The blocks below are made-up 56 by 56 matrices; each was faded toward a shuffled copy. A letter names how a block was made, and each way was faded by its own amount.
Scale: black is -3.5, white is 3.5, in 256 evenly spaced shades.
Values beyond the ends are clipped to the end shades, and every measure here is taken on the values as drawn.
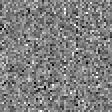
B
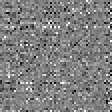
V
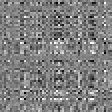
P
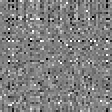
V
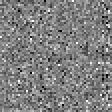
B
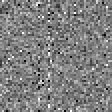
B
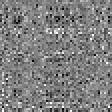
V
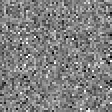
B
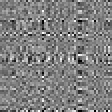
P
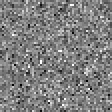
B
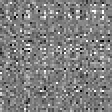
V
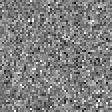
B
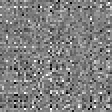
V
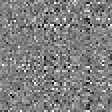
V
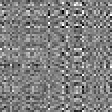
P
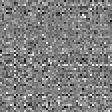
V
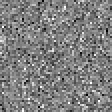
B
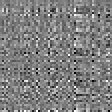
P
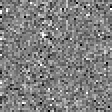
B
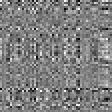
P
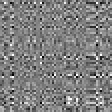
P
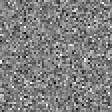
B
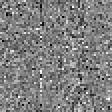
B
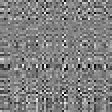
P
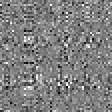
V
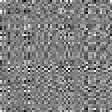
P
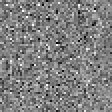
B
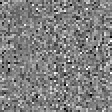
B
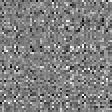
V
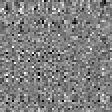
V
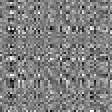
P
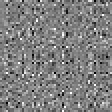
V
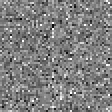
B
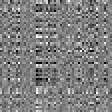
P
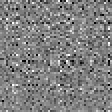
V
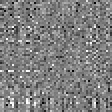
V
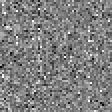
B
